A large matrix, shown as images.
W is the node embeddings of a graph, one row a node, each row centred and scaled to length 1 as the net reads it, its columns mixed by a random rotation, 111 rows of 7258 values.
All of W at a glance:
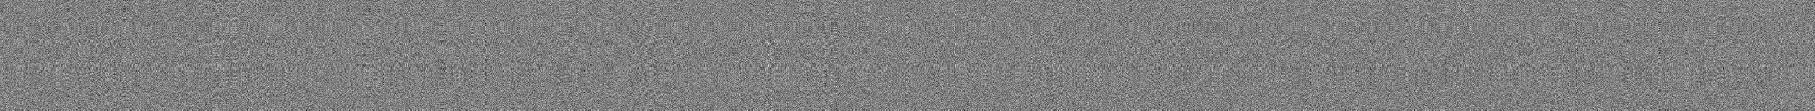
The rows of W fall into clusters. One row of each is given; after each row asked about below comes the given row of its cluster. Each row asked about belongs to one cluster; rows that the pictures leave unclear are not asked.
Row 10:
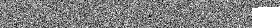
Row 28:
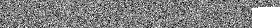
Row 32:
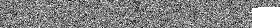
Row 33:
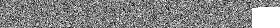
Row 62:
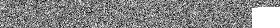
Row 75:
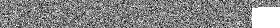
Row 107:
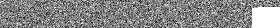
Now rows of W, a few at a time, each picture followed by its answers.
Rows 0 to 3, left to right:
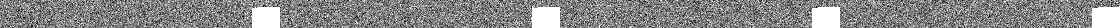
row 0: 107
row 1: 75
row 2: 32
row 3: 10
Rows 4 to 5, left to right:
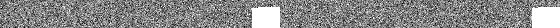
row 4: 28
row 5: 75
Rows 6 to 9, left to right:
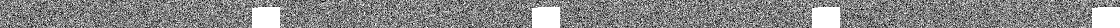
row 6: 107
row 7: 62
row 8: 107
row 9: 107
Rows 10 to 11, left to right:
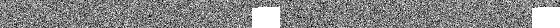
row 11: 107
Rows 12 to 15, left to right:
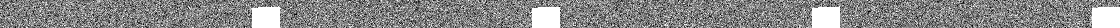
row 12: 28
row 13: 32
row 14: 10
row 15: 75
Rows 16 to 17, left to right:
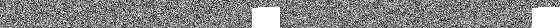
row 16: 33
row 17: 32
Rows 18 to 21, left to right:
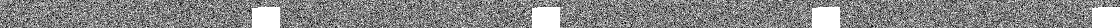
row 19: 107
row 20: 33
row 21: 107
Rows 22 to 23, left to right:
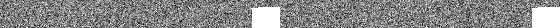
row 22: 28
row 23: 62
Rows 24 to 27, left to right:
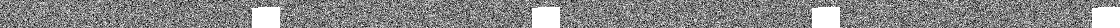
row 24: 28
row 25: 62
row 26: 28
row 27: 32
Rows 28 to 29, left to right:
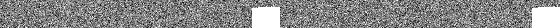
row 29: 32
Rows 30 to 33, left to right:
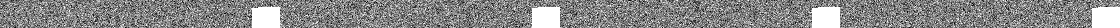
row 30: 28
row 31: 62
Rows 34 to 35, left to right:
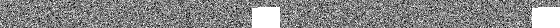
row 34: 62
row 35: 75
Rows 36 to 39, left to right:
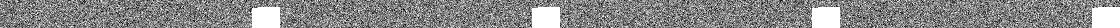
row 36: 32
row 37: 33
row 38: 75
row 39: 107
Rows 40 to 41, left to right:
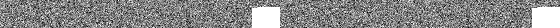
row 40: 62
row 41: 62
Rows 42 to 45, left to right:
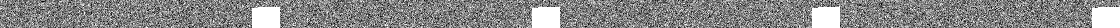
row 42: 62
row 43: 10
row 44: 10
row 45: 75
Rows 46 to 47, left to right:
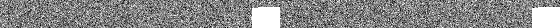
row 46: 75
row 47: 107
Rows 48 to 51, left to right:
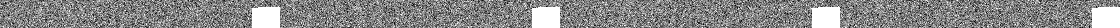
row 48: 28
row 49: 33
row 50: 28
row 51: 32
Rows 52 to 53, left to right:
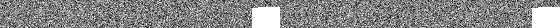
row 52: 28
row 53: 28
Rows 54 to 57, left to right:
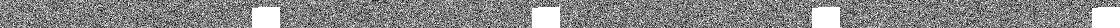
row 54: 10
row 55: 10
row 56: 75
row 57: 32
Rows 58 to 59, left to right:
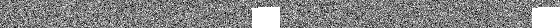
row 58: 28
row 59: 75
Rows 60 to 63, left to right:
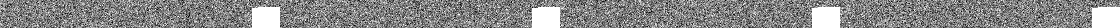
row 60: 62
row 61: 32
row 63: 33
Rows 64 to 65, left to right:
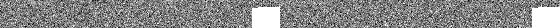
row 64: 10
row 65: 10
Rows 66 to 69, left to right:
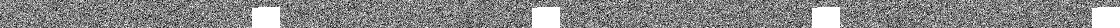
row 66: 10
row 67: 62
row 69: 62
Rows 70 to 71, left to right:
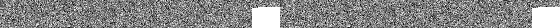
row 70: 33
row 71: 33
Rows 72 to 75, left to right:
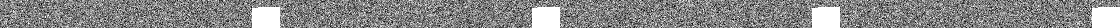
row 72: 75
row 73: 62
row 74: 62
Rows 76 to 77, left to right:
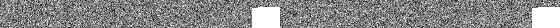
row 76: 33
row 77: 32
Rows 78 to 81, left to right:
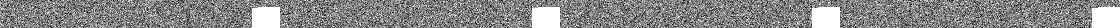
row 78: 62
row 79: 75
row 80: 75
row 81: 32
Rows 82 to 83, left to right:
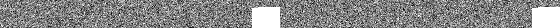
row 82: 62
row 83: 33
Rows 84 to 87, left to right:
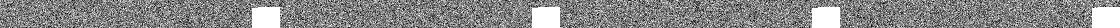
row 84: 62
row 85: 33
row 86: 32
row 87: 107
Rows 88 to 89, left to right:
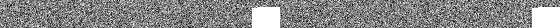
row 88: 62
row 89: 107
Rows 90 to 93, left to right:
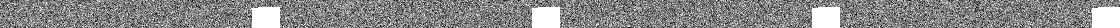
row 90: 28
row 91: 28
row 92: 33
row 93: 32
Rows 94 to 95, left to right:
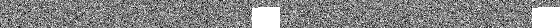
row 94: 75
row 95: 75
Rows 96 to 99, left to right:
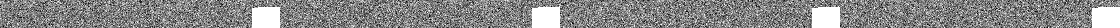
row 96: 107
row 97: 10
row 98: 28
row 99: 75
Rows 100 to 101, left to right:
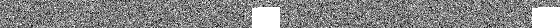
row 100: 107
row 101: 75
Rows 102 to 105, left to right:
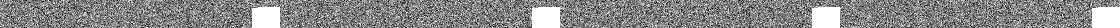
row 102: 62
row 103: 75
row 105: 33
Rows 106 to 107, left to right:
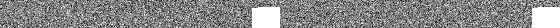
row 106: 28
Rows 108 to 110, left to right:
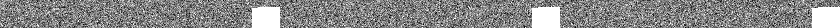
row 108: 62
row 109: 28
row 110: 28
